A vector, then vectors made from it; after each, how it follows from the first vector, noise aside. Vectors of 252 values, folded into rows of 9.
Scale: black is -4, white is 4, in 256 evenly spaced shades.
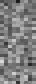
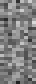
reversed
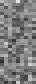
negated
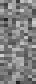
reversed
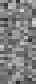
reversed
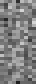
reversed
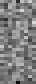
reversed
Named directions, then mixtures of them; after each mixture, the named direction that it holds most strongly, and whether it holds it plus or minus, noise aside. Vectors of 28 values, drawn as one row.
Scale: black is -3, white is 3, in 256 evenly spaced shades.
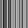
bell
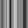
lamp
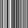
bell, minus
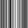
lamp, plus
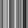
lamp, plus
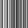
bell, minus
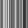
bell, minus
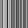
bell, minus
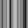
lamp, plus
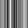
lamp, minus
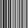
bell, plus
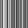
bell, minus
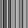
bell, plus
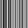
bell, plus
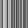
bell, minus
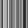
bell, minus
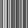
bell, minus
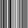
bell, plus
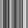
lamp, minus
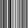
bell, plus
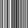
bell, minus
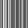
bell, minus
